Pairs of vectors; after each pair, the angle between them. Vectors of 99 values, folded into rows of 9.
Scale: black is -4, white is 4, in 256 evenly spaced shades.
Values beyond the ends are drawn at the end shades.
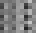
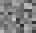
partly opposed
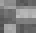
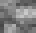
nearly parallel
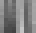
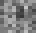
partly opposed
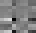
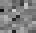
partly aligned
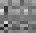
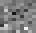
partly opposed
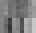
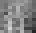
nearly opposite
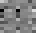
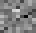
partly opposed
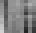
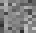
partly opposed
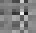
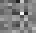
nearly parallel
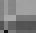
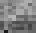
nearly parallel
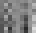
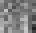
nearly opposite
